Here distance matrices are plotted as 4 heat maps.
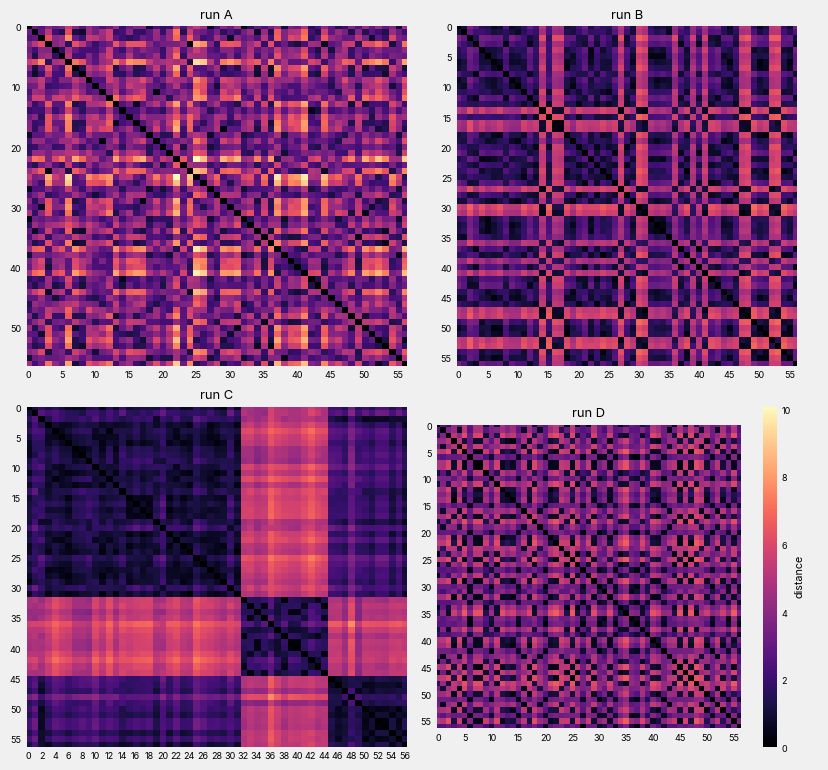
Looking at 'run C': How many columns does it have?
57
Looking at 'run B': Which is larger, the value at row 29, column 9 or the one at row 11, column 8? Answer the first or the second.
the second
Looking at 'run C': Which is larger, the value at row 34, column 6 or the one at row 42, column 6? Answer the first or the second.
the second
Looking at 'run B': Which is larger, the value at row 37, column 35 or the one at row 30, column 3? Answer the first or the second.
the second
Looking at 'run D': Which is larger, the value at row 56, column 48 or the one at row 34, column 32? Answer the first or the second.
the second
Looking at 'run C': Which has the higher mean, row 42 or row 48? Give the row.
42
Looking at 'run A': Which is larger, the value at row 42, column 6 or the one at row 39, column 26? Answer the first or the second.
the second
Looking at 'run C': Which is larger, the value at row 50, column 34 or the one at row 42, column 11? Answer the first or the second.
the second
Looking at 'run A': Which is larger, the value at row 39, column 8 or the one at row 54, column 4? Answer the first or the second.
the first
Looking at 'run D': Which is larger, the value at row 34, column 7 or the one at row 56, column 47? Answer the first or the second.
the first
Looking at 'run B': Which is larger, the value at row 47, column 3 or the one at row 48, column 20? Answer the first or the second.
the second
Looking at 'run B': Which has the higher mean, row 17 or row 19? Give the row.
17
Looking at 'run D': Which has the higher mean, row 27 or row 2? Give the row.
2
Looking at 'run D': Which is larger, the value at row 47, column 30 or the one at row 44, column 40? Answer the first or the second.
the second
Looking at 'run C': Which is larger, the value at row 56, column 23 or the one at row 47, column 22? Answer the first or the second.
the second
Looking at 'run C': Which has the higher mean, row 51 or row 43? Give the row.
43
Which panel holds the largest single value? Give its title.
run A
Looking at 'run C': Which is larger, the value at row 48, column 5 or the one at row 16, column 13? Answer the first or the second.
the first
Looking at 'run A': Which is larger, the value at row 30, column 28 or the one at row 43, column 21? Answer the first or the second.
the first
